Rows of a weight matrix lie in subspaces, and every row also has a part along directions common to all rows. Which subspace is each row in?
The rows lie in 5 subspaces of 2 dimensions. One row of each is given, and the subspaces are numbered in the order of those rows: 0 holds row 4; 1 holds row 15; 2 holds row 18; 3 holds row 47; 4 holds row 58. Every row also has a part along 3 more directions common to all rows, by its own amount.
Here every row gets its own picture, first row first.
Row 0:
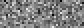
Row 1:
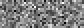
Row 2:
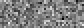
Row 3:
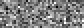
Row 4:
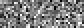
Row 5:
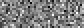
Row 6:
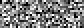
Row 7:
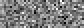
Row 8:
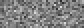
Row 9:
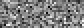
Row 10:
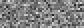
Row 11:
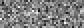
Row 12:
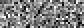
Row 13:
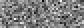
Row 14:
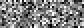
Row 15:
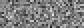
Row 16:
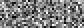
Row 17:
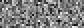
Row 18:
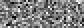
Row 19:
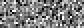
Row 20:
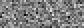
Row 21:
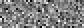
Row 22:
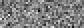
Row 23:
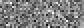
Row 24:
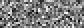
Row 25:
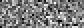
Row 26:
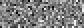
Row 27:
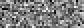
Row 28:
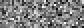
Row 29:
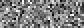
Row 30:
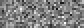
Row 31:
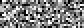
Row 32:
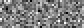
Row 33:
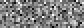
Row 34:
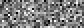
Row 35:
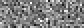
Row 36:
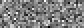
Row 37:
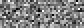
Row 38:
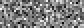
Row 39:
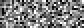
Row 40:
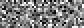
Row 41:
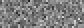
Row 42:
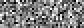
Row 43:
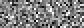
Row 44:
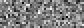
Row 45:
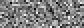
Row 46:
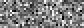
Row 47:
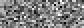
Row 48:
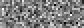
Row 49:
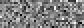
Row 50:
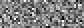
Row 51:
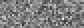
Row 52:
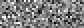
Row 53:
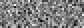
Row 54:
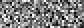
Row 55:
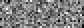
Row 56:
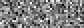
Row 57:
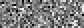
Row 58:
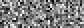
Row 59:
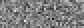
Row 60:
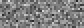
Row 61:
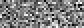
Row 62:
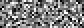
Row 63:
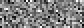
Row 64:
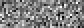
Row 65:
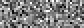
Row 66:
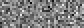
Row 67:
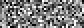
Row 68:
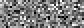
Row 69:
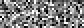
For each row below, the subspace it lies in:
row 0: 0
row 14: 3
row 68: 3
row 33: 0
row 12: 0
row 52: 0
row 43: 1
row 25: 2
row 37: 1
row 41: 4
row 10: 1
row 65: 4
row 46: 0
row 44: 0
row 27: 3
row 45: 1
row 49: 0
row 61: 1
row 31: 1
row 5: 4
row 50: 1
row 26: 4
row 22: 2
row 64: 0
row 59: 0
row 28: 3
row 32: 2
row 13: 3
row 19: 0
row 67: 4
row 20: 1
